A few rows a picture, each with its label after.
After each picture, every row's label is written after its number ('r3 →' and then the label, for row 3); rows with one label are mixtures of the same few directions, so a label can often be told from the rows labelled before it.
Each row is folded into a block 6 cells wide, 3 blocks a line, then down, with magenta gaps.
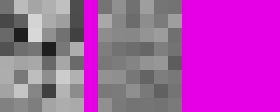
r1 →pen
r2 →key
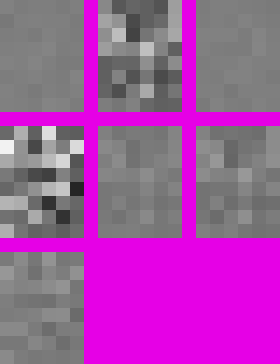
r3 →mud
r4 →pen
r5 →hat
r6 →key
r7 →pen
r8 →pen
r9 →key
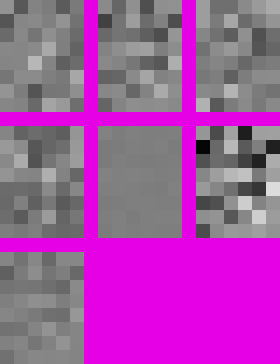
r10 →mud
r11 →key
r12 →hat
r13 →pen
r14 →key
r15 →key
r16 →key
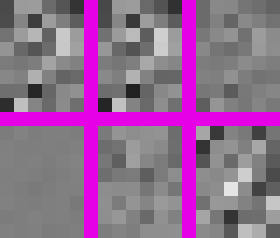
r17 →hat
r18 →hat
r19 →hat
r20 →mud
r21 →pen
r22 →mud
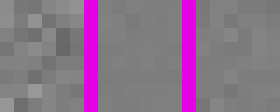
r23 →hat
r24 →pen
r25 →hat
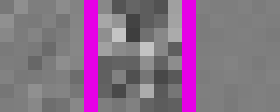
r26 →mud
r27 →pen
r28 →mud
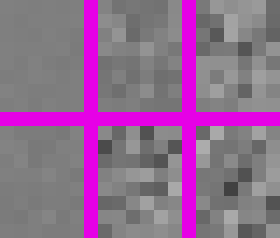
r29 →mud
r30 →pen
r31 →pen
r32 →pen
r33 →key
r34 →mud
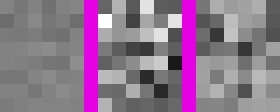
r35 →key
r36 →key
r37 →pen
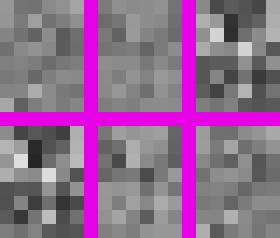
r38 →hat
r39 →pen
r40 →pen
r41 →pen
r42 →pen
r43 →hat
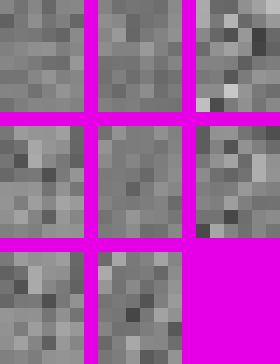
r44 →key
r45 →pen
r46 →hat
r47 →pen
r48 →mud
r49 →hat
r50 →pen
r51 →mud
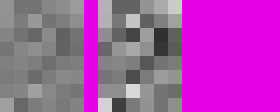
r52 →hat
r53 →hat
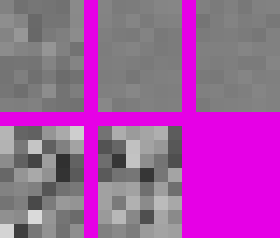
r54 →pen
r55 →hat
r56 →key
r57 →hat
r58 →pen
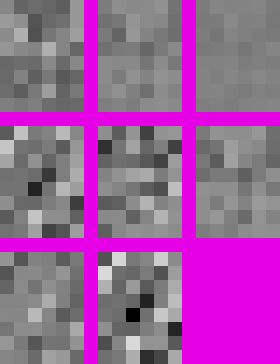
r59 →pen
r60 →pen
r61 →pen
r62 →mud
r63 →key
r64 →pen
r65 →mud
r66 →mud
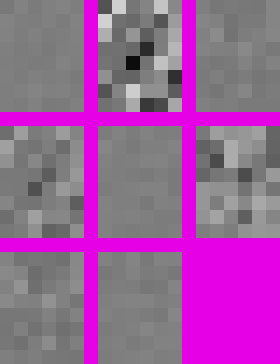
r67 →mud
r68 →mud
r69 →pen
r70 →mud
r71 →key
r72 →pen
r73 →pen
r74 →key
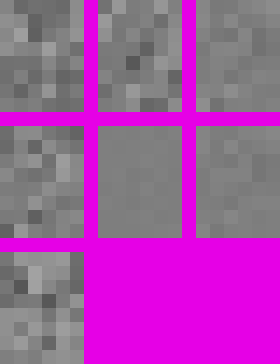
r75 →pen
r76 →mud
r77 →hat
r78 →hat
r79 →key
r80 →hat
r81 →pen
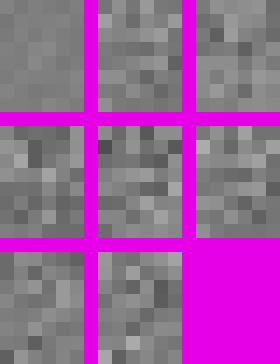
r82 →mud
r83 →key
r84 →pen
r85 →pen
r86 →key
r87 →key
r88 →hat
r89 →hat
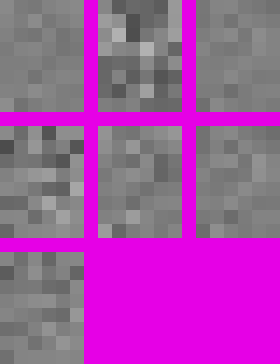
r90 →hat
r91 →pen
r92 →hat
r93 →key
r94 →hat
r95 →hat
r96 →key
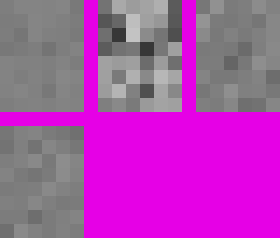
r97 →pen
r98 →pen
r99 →mud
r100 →hat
